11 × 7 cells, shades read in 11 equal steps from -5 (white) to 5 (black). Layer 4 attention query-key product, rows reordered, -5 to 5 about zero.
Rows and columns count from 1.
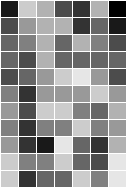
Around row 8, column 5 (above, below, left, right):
0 1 0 0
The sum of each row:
7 5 0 5 -4 -4 -6 -1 4 -7 -5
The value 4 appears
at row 1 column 1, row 2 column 7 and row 9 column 3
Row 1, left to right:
4 -3 -2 2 3 -2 5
